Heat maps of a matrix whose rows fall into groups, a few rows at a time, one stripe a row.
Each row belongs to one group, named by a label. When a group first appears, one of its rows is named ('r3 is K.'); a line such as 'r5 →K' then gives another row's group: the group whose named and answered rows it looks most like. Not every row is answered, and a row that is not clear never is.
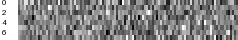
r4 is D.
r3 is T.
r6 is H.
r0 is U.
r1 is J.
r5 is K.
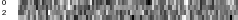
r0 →H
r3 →K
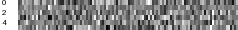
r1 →J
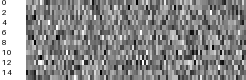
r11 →T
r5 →J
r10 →U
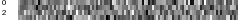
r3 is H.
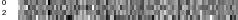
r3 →H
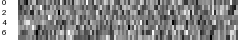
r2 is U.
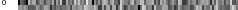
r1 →T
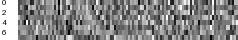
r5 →H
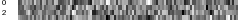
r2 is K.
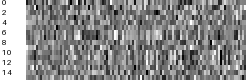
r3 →U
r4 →K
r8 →D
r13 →D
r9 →K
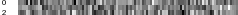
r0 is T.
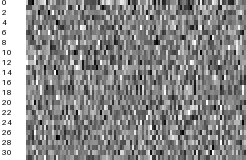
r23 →U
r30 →D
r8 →H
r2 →T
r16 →D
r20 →D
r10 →U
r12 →K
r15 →D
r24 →T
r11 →K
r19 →J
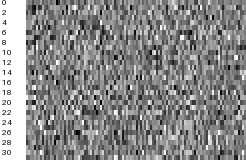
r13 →D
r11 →H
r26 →H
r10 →J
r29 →D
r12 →J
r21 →K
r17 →U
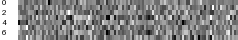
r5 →K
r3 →H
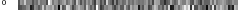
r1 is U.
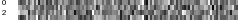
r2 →K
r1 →U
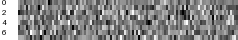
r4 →H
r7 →T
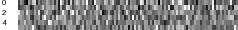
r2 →K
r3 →T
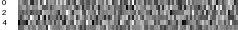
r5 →J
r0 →T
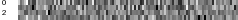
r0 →K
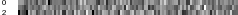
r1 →D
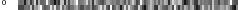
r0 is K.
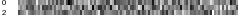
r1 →D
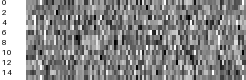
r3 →K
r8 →H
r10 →T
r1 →T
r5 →K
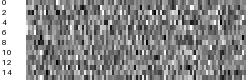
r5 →K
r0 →J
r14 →D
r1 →K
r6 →K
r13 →K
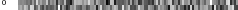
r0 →H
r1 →U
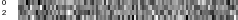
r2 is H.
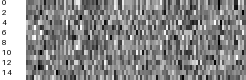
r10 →T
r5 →K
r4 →U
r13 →T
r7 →U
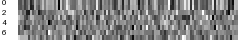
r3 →U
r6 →J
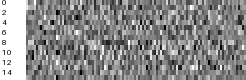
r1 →K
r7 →J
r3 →H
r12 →J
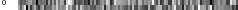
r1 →D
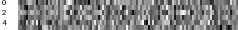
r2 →K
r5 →D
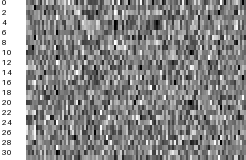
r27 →U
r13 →K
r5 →H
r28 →U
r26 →K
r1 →D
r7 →D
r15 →T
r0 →T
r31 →H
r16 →U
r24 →J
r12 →J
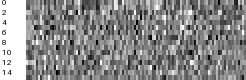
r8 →D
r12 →K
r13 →J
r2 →K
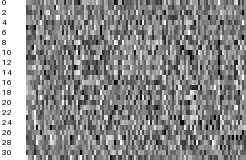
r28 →D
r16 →H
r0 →H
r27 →D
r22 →K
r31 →K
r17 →U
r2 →T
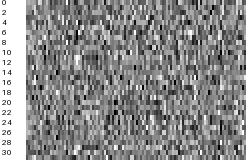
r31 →U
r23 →T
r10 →U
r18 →J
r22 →H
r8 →U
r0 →U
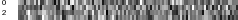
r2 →D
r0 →K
